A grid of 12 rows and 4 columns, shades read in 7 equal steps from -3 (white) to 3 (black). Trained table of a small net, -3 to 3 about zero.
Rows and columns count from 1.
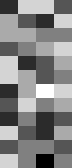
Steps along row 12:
up up down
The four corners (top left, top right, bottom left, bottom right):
2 1 -2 0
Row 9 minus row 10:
4 -1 0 2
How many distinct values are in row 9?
3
